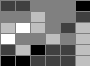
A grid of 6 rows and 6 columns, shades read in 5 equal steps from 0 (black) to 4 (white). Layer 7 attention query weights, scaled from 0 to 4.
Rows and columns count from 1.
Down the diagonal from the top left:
1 2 3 3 1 3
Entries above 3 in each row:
0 0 1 1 0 0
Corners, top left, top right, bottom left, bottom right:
1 0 0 3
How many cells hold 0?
4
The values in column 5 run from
1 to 2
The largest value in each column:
4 4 3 3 2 3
